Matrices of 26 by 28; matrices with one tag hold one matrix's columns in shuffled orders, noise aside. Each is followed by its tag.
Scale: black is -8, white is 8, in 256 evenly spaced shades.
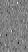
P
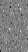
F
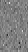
P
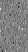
F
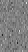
P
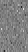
F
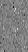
F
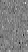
P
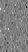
F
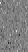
P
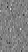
F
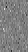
F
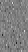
P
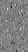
F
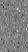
F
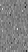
F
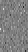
F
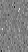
F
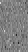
P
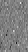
P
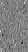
P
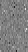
F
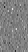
F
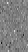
P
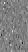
P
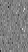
F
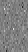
F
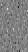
F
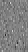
P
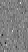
P
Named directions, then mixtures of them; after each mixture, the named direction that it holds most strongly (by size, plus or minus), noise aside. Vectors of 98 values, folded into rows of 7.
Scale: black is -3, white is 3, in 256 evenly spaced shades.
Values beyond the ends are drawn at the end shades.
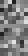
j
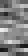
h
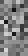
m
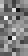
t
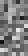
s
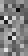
t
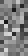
m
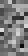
j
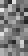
j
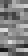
h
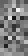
t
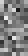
t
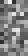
j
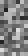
s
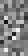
m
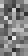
t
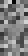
j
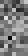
t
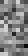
m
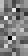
t
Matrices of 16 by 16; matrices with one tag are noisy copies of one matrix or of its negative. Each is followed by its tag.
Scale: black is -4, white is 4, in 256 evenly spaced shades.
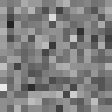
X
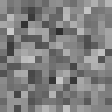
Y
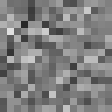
Y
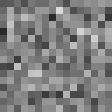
X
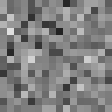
Y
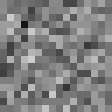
Y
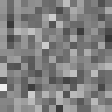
X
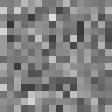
X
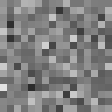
X
